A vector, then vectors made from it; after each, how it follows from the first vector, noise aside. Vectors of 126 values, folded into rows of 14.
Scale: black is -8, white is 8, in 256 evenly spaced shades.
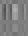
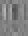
negated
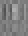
copied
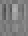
copied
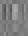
copied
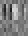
scaled up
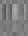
copied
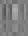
copied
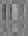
copied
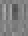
negated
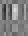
scaled up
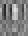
scaled up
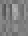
copied
